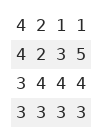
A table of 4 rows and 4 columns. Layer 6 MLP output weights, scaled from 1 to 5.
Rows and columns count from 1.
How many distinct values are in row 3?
2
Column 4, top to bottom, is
1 5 4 3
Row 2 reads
4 2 3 5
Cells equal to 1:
2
